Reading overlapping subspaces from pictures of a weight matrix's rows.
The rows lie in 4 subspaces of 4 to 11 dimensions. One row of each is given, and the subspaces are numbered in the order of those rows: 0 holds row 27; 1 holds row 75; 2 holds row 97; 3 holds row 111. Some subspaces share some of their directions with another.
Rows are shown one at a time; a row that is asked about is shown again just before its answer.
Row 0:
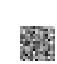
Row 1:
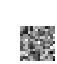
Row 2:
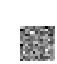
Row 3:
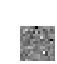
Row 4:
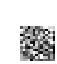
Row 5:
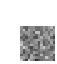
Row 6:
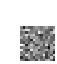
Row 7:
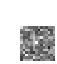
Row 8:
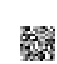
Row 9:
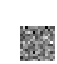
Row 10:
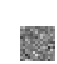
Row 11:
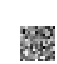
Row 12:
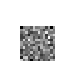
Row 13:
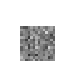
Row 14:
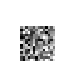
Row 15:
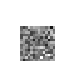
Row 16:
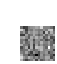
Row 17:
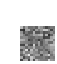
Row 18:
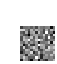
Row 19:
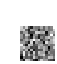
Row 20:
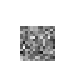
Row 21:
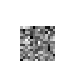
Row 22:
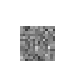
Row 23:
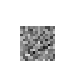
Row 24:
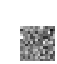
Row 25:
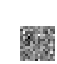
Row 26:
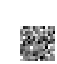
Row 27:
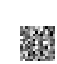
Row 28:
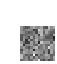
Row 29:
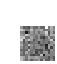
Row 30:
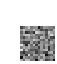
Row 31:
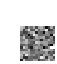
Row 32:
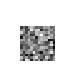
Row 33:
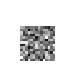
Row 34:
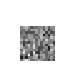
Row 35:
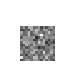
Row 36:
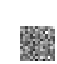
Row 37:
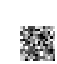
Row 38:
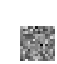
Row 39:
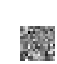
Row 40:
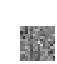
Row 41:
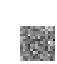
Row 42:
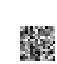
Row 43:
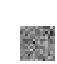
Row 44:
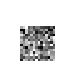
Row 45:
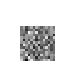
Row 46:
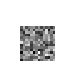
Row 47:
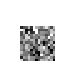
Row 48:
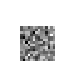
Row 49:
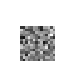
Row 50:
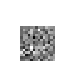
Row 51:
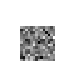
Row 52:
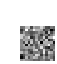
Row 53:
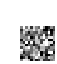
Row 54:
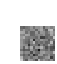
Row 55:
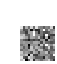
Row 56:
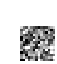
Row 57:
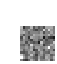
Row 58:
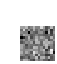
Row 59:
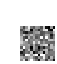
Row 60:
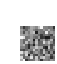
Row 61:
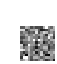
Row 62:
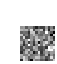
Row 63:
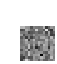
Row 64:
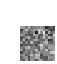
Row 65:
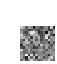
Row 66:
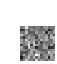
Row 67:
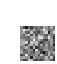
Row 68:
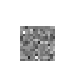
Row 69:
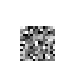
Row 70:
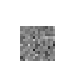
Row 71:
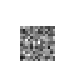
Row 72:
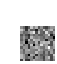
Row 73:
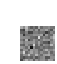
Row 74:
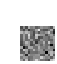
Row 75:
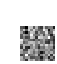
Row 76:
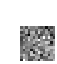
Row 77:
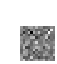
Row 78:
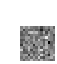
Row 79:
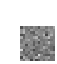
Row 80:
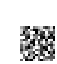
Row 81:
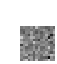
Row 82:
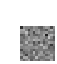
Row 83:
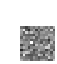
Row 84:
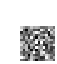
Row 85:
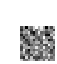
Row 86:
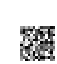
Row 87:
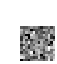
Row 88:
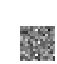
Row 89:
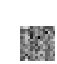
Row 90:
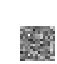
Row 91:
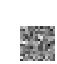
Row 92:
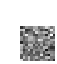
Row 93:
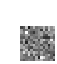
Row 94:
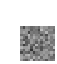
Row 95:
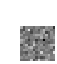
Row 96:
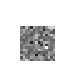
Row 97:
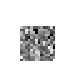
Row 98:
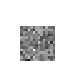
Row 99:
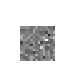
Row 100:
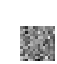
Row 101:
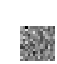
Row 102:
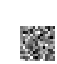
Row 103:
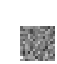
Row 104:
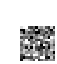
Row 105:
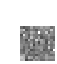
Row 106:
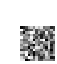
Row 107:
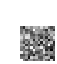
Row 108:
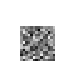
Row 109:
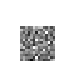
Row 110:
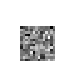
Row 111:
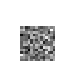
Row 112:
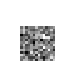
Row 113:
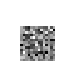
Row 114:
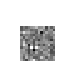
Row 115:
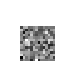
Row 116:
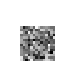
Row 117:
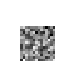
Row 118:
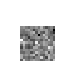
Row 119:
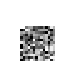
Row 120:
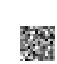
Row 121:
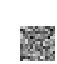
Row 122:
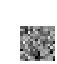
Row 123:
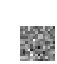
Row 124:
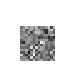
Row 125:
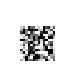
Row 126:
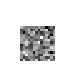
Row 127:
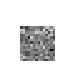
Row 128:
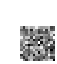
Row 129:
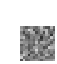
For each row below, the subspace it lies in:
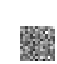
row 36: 2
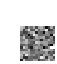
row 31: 2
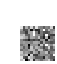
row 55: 0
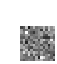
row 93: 0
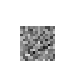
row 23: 1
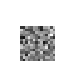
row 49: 0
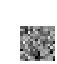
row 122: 2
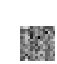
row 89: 1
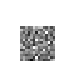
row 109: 0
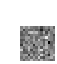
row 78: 0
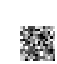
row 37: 1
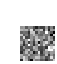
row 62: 0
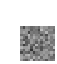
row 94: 1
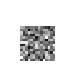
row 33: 1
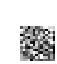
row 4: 3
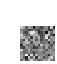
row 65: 0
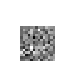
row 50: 1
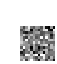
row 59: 1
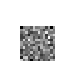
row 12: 0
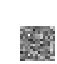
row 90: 3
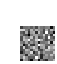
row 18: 0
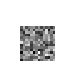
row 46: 0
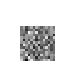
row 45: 0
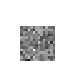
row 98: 1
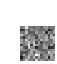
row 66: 2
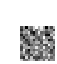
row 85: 0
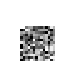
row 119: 0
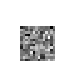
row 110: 0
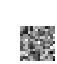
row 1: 2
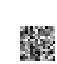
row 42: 2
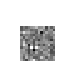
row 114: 0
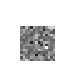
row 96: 1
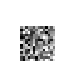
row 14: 0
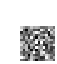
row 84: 1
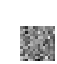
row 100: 1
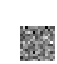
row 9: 0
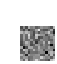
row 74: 1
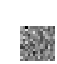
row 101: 0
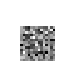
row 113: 1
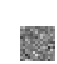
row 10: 1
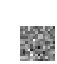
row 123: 1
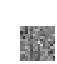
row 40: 2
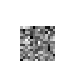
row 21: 1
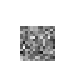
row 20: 1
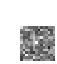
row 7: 1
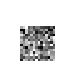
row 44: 2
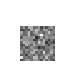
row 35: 1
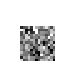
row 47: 2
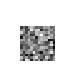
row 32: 1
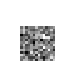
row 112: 3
